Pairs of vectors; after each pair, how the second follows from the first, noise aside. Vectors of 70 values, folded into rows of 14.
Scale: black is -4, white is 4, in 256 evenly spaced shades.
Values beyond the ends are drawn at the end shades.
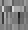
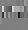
partly zeroed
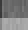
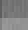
shrunk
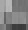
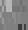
partly zeroed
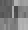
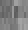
shrunk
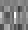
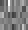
wrapped around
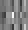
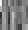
wrapped around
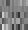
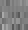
shrunk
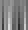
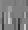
partly zeroed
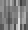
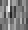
wrapped around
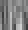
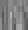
shrunk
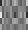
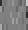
partly zeroed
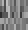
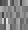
wrapped around
